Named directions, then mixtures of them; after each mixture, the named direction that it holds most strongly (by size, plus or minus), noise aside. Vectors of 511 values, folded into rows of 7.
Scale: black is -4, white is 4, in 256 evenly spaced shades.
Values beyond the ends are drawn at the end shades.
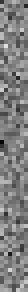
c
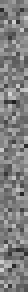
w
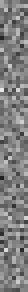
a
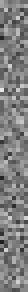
a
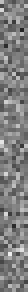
c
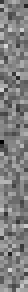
c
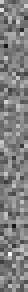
c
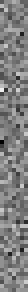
c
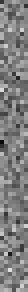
c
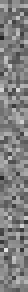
a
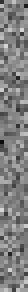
c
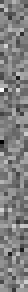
c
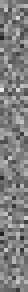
a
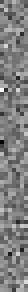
c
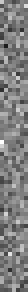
c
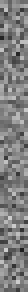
a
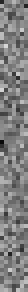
c
